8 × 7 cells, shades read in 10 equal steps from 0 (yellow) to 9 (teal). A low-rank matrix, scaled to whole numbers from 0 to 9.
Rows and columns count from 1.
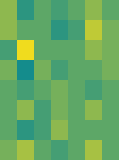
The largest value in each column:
7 9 7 8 7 7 6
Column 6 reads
4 2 4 6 7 4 6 3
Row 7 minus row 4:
1 -1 2 -3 0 0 1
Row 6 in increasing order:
4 4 5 6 6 6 7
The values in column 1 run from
4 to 7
